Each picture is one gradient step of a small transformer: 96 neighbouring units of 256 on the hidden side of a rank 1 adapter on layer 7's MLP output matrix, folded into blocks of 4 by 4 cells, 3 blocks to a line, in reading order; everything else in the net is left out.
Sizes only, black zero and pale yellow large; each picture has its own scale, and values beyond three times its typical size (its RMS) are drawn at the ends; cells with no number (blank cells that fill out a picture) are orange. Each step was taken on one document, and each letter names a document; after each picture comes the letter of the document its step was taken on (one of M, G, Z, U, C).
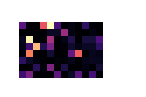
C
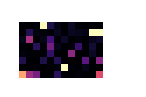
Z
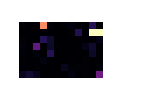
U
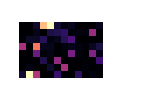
Z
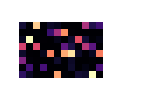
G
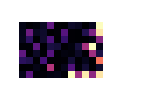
U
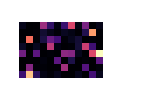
Z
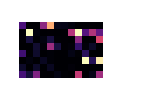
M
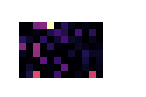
Z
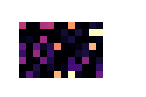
U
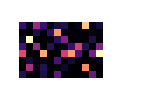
G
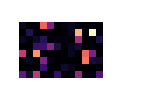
M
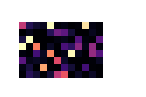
G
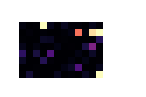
U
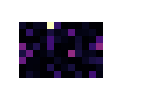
C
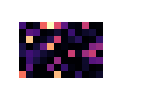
C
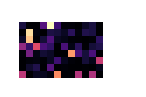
C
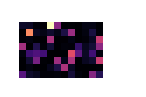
C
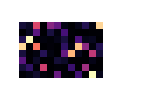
G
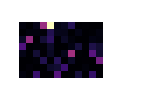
Z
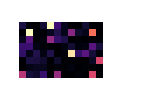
C
